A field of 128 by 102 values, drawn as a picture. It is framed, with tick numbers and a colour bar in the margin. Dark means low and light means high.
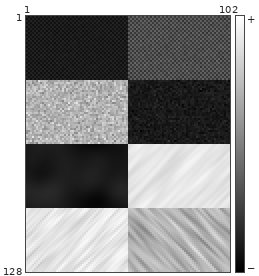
It is made of 4 by 2 panels. Panel 1,1: very low, checkered, faint in contrast. Panel 1,2: low, checkered. Panel 2,1: high, fine-grained. Panel 2,2: very low, fine-grained, faint in contrast. Panel 3,1: very low, smooth, faint in contrast. Panel 3,2: very high, slanting up to the right, faint in contrast. Panel 4,1: very high, slanting up to the right, faint in contrast. Panel 4,2: high, slanting down to the right.
